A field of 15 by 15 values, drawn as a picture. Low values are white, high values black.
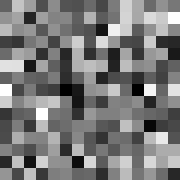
Slope: none. Average level on the scale: 50%. Ninth with the lowest average: top right.
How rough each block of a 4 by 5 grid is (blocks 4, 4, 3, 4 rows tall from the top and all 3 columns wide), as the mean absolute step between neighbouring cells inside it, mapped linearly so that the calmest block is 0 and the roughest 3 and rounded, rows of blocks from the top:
1 1 2 1 2 | 3 1 2 2 2 | 1 1 1 0 1 | 3 1 2 0 1
